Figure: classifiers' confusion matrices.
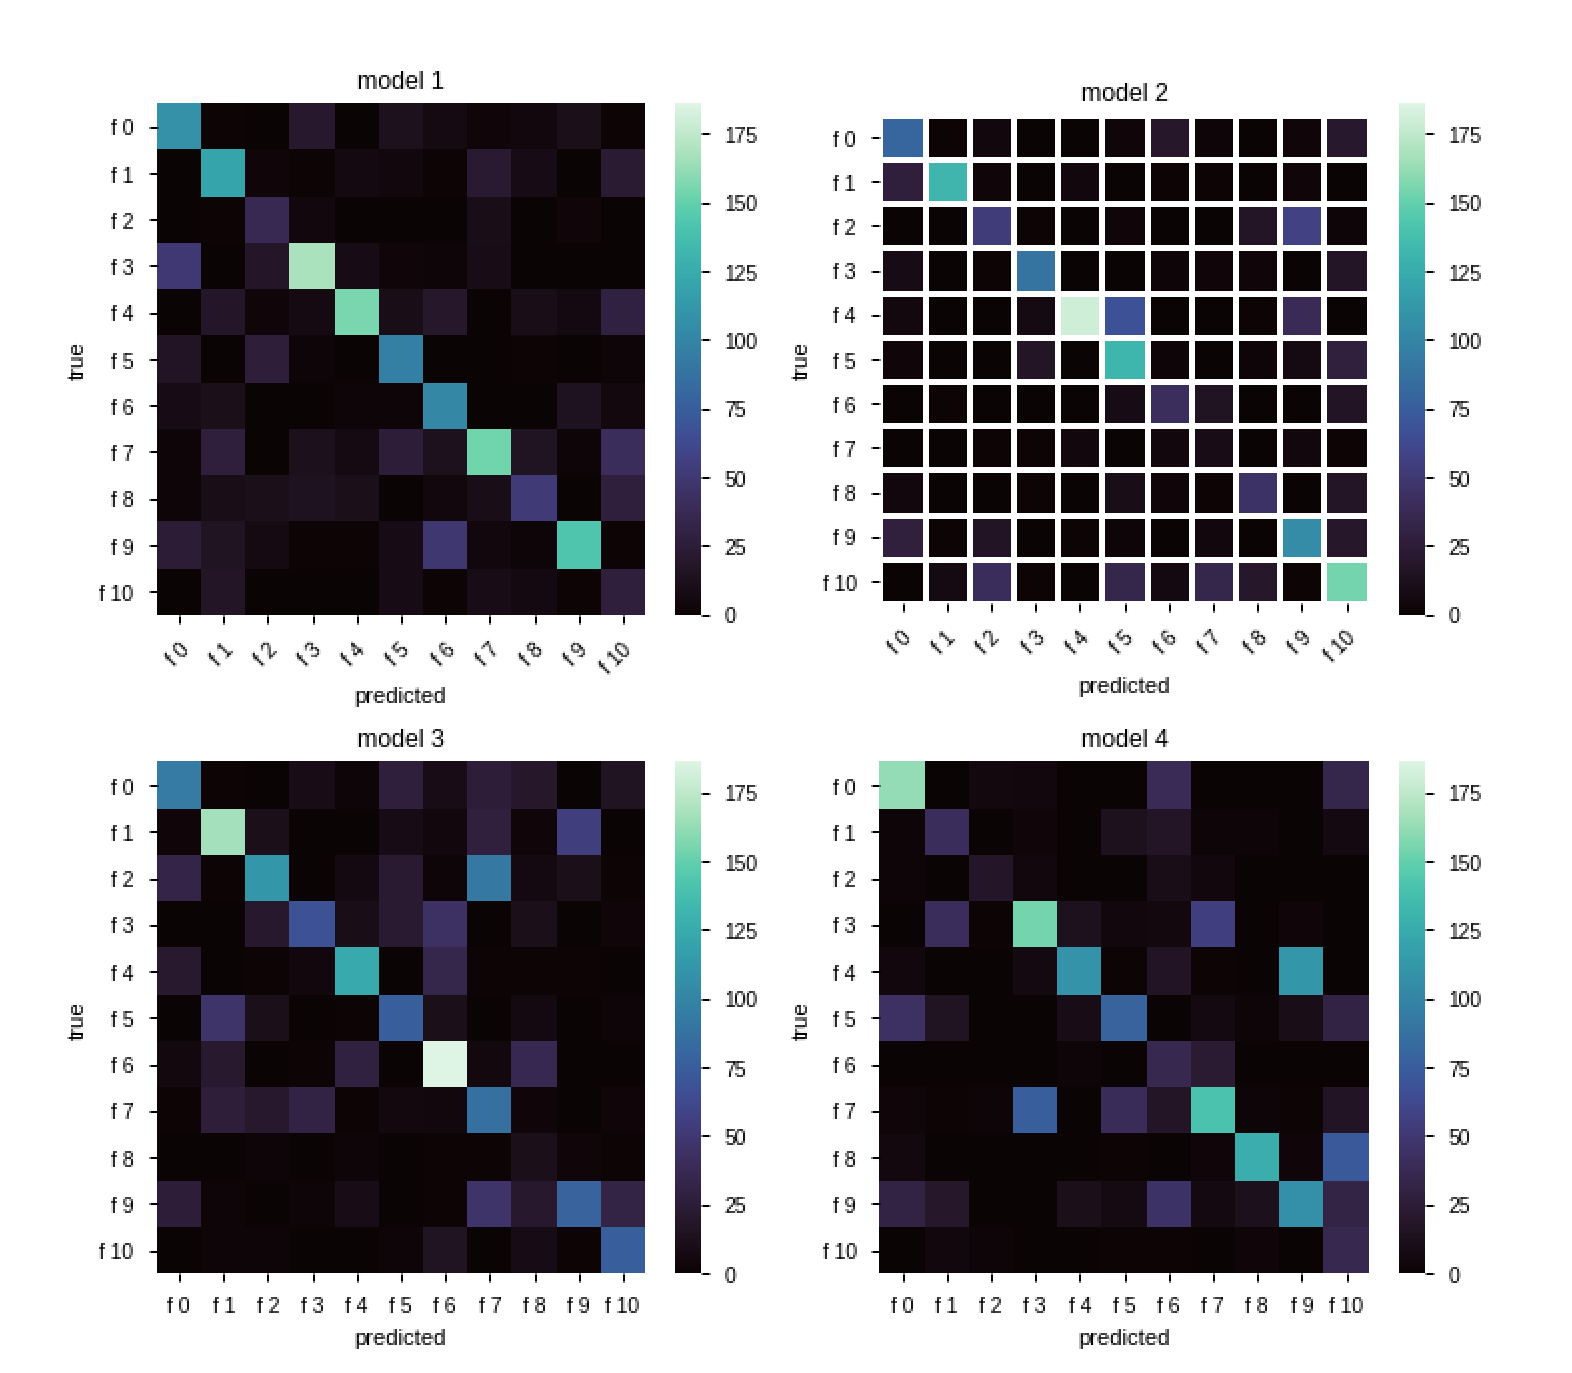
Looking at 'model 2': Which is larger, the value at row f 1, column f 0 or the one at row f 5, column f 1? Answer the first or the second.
the first
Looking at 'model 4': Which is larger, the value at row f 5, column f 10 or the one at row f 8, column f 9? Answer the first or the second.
the first
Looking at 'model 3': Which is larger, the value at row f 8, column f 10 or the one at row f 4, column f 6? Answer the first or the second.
the second
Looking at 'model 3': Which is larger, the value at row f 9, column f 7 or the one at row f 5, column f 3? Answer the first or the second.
the first
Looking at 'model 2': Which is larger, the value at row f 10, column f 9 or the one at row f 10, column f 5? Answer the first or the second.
the second
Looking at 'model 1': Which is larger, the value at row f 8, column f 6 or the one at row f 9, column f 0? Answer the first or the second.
the second
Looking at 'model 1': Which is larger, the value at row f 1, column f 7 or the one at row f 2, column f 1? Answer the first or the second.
the first
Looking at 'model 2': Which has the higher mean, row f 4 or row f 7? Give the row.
f 4
